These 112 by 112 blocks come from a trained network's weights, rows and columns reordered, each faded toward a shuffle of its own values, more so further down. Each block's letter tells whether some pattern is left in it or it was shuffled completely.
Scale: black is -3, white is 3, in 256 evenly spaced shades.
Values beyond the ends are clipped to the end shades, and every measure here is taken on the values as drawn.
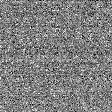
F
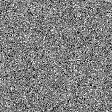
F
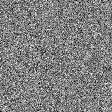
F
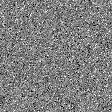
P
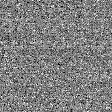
F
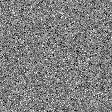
P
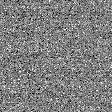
F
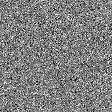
P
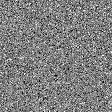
P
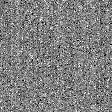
F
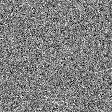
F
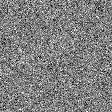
F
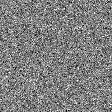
P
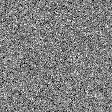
P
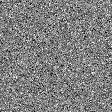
P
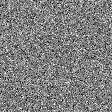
P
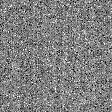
F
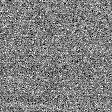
F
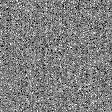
F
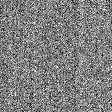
F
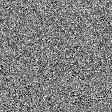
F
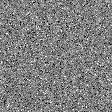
P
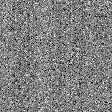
F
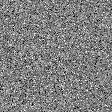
P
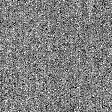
F
